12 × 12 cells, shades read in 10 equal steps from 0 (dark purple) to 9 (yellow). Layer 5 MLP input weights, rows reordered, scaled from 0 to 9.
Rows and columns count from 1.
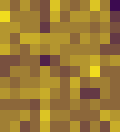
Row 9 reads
6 5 6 6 7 5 4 6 2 2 5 4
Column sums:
65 56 60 57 60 63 54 62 56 64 58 45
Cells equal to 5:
41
